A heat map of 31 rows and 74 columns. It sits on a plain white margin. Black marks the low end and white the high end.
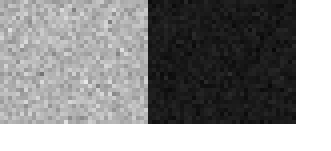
The table splits into one row of 2 panels. Panel 1,1: high, fine-grained. Panel 1,2: very low, fine-grained, faint in contrast.
